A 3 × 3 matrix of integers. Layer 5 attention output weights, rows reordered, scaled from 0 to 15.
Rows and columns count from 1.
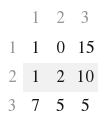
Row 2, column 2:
2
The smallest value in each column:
1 0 5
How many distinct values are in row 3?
2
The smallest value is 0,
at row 1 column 2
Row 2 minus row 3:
-6 -3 5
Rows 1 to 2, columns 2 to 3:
0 15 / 2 10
